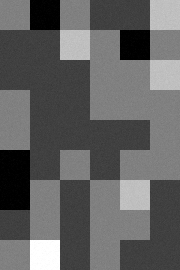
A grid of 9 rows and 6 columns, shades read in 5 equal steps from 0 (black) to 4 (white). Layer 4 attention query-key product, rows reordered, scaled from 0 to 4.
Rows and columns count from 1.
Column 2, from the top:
0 1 1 1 1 1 2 2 4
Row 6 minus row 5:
-2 0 1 0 1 0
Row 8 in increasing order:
1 1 1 2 2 2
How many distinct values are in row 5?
2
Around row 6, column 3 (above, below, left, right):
1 1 1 1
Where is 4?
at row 9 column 2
